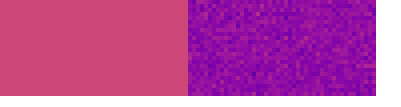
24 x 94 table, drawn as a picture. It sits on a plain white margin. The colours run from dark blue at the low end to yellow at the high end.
It is made of 1 by 2 panels. Panel 1,1: middling, flat. Panel 1,2: low, fine-grained, faint in contrast.
